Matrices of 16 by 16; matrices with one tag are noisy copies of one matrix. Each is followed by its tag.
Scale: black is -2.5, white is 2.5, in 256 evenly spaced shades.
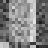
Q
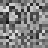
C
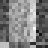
Q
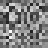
C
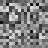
C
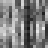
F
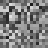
C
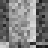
Q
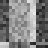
Q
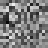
C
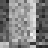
Q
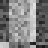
Q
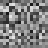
C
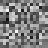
C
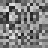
C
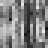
F
